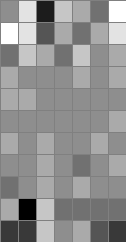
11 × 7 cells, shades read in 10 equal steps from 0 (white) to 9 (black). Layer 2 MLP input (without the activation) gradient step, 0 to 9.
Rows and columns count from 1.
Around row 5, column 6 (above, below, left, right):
4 4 4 4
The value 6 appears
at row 2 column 3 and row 11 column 6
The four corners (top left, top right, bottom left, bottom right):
4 0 7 7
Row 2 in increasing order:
0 1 1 3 3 5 6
